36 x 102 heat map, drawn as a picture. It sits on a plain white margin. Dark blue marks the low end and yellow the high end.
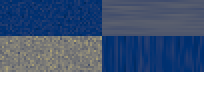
It is made of 2 by 2 panels. Panel 1,1: very low, fine-grained, faint in contrast. Panel 1,2: low, streaked across, faint in contrast. Panel 2,1: middling, fine-grained. Panel 2,2: very low, streaked downward, faint in contrast.
